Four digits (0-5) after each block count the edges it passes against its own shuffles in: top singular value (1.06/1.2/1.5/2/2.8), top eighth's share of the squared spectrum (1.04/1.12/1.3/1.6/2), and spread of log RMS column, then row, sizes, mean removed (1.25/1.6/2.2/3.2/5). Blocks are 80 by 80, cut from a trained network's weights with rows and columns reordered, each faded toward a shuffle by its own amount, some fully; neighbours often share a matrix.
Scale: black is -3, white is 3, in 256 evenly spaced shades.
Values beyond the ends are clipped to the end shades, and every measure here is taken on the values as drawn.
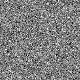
1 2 1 0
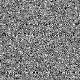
3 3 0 2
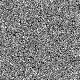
0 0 0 0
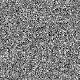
2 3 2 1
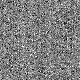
1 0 0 0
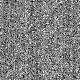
2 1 0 0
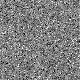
0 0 0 0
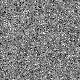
0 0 0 0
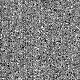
1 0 0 0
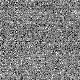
2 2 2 0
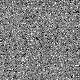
1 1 0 0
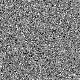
0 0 0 0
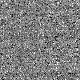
1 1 1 0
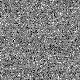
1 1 1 0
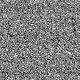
1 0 0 0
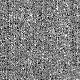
2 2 0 1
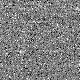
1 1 0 0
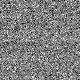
1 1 1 0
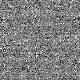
2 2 2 0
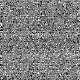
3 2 3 0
